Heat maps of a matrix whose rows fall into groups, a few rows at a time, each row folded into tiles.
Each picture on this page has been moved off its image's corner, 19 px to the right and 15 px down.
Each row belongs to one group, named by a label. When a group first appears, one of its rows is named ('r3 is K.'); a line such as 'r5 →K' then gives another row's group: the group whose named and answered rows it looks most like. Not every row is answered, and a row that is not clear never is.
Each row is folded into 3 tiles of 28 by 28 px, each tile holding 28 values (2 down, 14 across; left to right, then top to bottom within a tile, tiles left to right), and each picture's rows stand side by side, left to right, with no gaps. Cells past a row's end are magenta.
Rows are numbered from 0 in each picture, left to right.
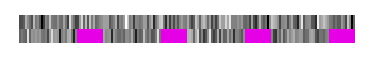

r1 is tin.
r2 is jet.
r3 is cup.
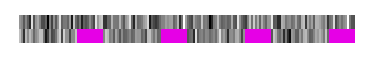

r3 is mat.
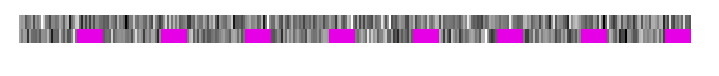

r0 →tin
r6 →cup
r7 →mat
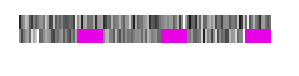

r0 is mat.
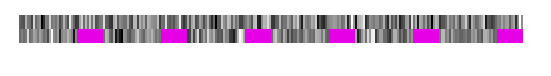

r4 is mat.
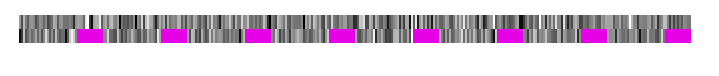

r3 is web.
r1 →web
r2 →web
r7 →tin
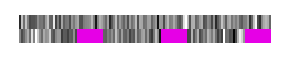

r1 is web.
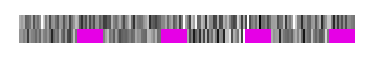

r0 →tin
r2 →mat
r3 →tin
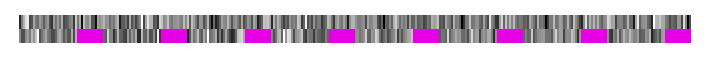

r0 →mat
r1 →web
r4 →jet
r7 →cup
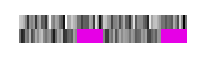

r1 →cup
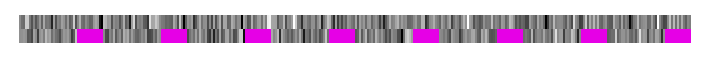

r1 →cup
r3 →tin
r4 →jet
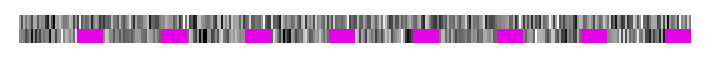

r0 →mat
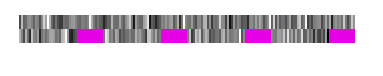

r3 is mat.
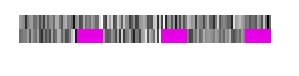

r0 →web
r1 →mat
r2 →cup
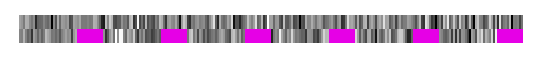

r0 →web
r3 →jet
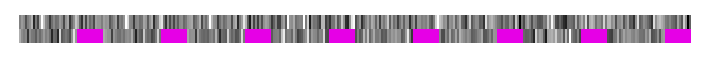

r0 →tin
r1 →tin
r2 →tin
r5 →cup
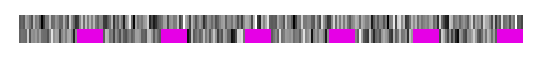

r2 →jet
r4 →web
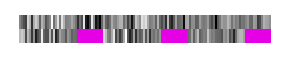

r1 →jet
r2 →jet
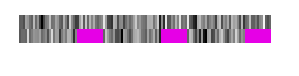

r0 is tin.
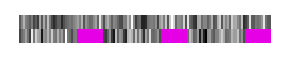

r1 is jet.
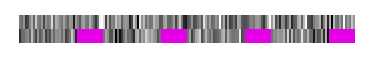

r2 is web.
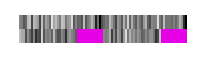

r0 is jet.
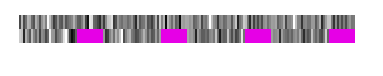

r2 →tin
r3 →tin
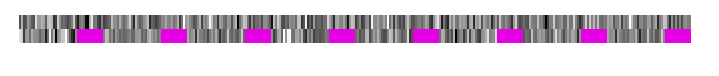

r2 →tin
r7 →tin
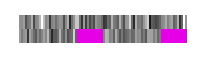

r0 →tin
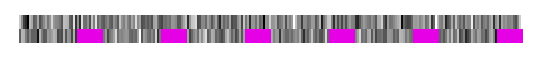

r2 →mat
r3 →tin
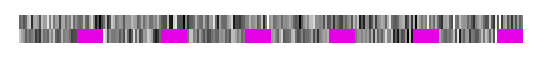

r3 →jet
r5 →mat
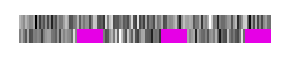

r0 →web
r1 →mat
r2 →tin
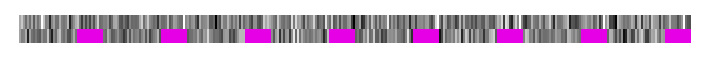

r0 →tin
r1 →web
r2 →jet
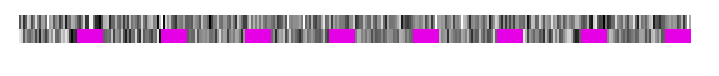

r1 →web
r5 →tin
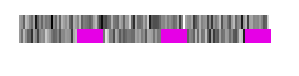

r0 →web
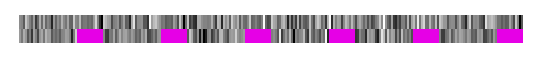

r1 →cup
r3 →web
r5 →cup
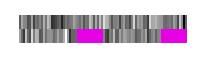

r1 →cup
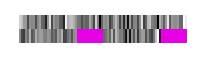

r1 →web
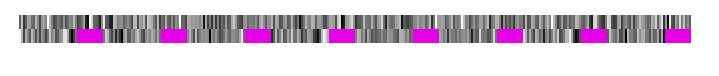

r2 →web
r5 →tin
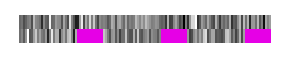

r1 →jet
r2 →mat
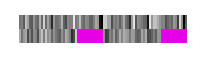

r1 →cup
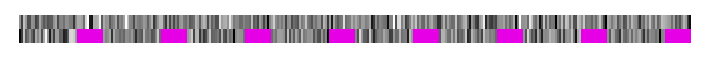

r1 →tin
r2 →jet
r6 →web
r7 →web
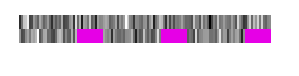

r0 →mat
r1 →tin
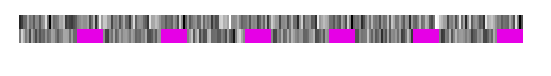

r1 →cup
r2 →jet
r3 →cup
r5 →cup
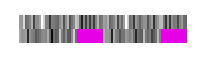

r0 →tin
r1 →tin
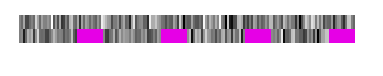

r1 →cup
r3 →jet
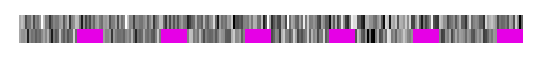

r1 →tin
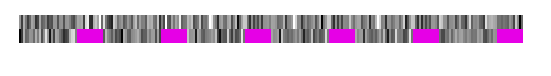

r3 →tin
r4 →tin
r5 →cup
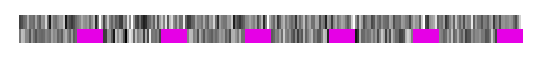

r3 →web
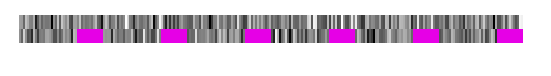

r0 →web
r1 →tin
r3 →web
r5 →web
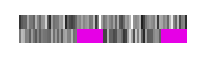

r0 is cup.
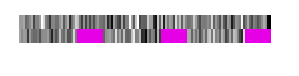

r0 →tin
